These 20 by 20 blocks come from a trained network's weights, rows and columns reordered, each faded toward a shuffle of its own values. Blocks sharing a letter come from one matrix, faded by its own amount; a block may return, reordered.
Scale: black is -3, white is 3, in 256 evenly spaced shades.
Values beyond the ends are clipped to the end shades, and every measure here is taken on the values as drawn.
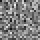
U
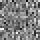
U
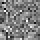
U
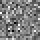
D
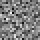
U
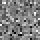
D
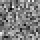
D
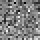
U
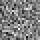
D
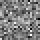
U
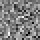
D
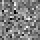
U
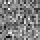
U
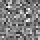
U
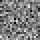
D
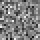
D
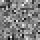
U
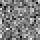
D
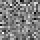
D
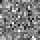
D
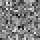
U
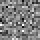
U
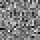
U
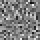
U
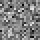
U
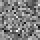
D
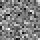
D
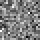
D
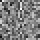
U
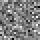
D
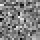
U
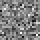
D
